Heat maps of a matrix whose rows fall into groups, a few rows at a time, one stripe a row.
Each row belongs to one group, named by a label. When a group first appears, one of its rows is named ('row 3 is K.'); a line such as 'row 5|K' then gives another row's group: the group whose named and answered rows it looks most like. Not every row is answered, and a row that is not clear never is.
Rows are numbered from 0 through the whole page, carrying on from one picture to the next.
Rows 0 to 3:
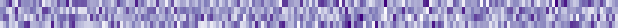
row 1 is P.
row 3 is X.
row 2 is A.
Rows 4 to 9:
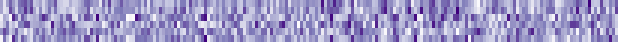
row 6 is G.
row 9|G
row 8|A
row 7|X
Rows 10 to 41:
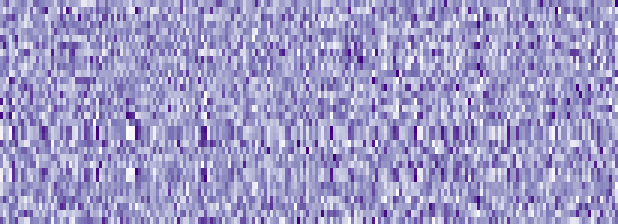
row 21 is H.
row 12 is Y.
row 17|X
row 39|Y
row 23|Y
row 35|G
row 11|G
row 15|P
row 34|G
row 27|Y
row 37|H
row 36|H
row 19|A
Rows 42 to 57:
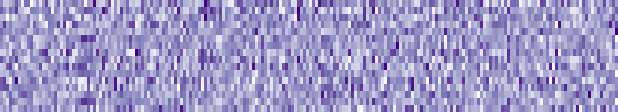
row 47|H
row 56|H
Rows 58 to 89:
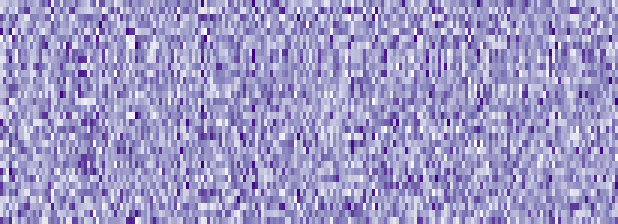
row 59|X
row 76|A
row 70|Y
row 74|G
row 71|Y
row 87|X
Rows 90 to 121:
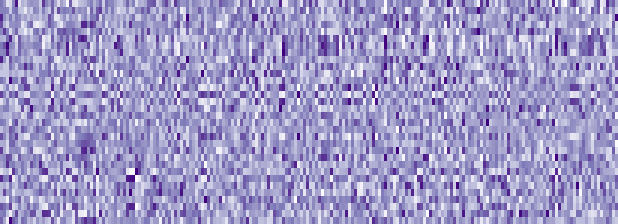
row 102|X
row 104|X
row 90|P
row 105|Y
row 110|H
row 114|G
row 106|H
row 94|A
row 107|P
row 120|P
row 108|H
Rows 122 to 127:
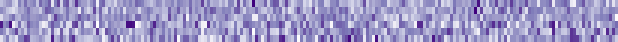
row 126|P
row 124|H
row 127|X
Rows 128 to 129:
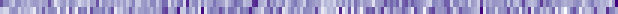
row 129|P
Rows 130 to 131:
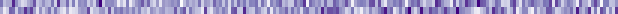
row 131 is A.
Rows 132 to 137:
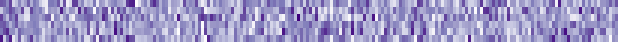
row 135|P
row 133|Y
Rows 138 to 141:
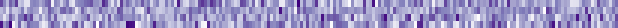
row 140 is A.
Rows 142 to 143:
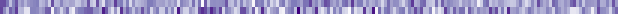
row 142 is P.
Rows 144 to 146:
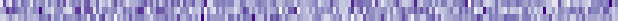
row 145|Y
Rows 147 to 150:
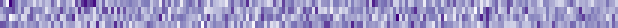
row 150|P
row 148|Y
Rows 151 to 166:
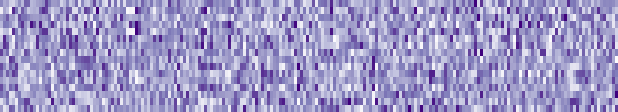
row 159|H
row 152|G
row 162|Y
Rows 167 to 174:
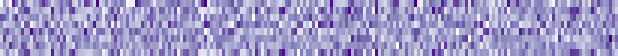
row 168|X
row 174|X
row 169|P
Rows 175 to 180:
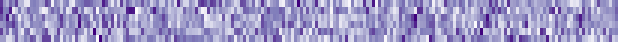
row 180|P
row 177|Y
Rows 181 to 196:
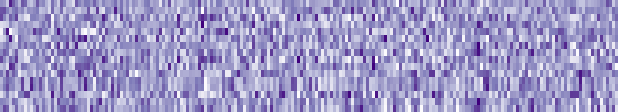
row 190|H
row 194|X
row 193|Y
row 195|A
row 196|A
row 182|P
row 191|Y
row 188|A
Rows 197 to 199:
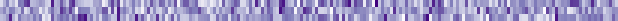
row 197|X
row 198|Y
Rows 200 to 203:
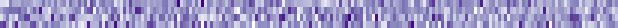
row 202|X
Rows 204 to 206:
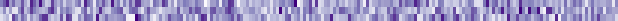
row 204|Y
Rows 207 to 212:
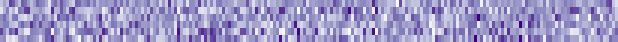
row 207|H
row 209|A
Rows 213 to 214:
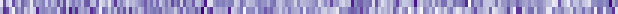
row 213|G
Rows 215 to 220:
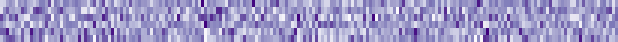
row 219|Y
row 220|Y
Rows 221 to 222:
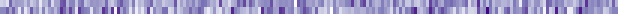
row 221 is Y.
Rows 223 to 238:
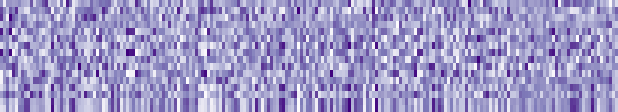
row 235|X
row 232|Y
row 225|H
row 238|X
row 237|X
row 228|A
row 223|G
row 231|A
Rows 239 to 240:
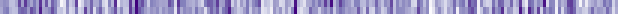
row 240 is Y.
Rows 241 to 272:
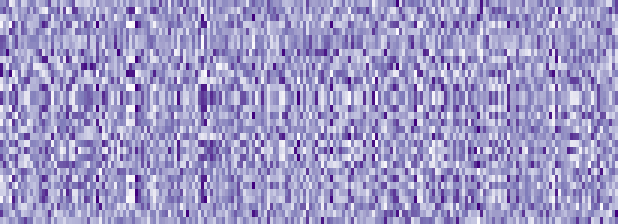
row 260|X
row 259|A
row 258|G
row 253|G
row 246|P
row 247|P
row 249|G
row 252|X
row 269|G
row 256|G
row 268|G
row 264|A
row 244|G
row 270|A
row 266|G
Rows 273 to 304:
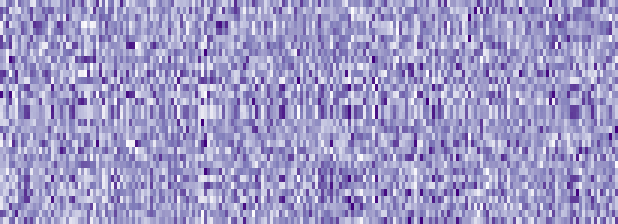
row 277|H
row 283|P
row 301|X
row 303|P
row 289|X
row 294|Y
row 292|G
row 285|X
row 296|H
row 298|X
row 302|Y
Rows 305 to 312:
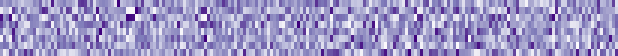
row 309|A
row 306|G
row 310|G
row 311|A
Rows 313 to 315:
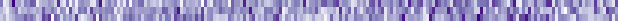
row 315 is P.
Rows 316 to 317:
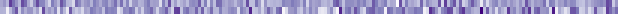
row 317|P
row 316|H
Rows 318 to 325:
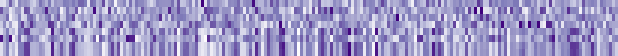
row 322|X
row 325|X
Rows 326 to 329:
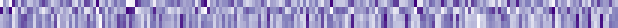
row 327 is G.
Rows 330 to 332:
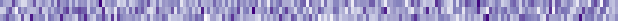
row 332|Y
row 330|A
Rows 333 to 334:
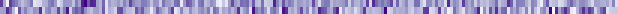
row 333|H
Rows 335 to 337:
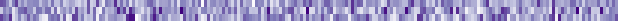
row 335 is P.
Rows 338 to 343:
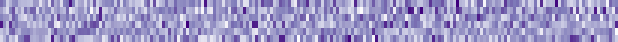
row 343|X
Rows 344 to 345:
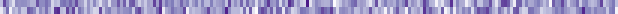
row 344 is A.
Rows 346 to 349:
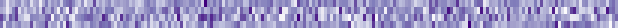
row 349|G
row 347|P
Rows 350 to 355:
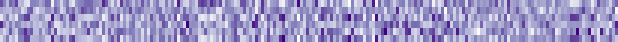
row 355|X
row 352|X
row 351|H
